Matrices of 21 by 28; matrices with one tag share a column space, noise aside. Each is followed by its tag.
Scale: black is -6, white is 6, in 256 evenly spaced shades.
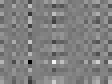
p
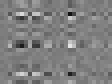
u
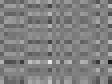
p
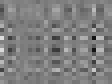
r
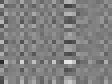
p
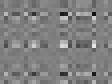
u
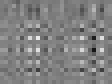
r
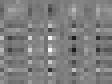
r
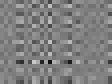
p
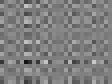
p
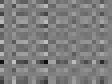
p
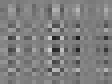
r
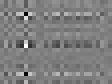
u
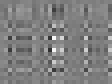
r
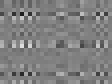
u
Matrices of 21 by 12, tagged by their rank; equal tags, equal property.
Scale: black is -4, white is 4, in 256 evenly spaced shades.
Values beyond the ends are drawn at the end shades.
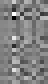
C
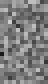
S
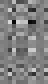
C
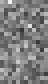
S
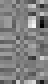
C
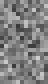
S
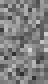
S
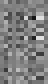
C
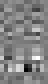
C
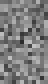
S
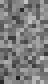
S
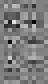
C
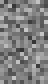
S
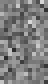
S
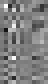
C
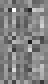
C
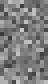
S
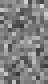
S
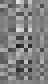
C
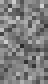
S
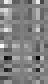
C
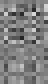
C
